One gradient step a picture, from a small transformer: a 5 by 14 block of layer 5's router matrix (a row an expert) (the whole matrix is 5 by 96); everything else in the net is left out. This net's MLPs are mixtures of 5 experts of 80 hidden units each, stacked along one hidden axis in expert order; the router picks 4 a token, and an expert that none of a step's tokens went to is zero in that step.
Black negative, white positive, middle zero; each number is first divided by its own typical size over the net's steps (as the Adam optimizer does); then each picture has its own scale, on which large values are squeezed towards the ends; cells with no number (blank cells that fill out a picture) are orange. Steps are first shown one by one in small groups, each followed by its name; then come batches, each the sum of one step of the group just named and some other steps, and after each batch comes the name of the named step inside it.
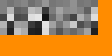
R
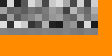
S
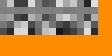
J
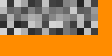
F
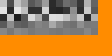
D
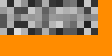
F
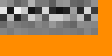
D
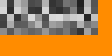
D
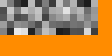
J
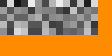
S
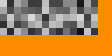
F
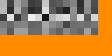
F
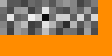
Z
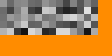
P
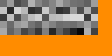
P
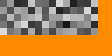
P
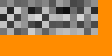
P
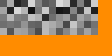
Z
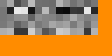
P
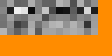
Z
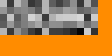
Z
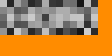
Z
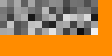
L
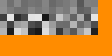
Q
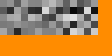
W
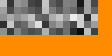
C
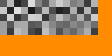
Q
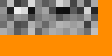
L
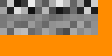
W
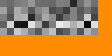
L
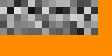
C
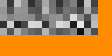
C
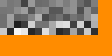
Q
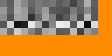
L
